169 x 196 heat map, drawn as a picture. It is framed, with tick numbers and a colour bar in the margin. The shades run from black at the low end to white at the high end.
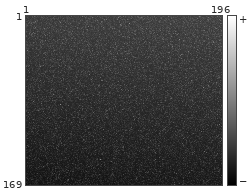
The texture is fine-grained noise. No row or column stands out. There is an overall slope up to the top. No regular stripes run through it. Overall the values sit about 20% of the way up the scale.
